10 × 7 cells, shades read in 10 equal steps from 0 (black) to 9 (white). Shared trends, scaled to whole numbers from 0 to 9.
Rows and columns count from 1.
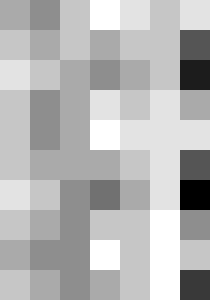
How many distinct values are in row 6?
4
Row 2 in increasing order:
3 6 6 7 7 7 7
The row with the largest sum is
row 5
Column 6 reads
7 7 7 8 8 8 8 9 9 9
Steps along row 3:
down down down up up down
